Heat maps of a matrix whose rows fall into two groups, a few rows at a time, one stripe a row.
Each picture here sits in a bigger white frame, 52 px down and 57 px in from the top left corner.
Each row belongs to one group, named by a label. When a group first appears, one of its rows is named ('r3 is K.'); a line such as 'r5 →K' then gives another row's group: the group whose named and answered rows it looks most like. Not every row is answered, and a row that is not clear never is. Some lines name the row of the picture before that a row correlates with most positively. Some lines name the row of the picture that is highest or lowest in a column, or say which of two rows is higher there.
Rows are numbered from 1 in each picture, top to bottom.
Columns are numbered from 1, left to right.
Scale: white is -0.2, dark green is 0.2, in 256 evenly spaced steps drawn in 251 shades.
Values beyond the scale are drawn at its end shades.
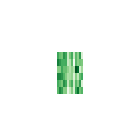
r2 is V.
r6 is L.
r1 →V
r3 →L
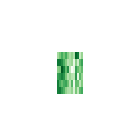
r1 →L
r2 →V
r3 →L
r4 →V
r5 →V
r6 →V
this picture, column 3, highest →3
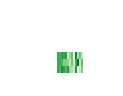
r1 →V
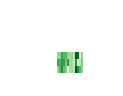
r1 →L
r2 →V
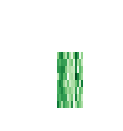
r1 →L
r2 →V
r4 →L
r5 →L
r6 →V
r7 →V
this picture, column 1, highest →8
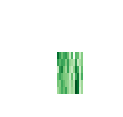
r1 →V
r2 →V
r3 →L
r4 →L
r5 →L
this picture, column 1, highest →1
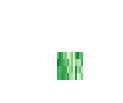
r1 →L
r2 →V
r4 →V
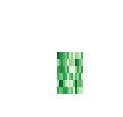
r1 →V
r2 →L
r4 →V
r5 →L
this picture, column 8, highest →4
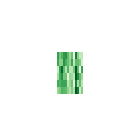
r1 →V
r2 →V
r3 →L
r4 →L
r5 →V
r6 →L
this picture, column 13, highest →3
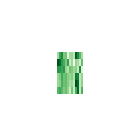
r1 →L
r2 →V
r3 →V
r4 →L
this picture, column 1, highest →2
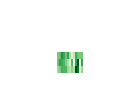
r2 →L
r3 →L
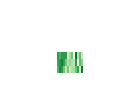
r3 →L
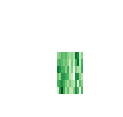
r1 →L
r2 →L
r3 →V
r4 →L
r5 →V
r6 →L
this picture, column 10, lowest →3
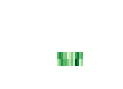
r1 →L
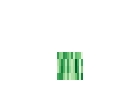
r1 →V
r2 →L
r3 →L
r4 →L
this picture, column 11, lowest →1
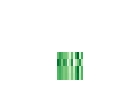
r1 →L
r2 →V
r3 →L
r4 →L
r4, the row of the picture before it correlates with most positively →4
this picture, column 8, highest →2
